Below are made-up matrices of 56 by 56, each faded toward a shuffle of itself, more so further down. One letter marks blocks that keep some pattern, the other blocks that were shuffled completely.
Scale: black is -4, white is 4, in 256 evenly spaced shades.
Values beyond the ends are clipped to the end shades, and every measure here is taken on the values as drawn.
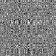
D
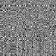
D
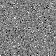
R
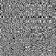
D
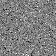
R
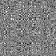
D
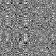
D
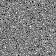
R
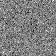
R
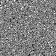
R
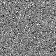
R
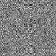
D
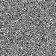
R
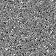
R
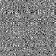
D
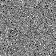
R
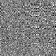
D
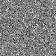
R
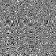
D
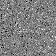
R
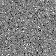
R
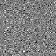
D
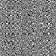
D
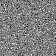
R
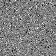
R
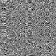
D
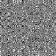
D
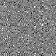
D
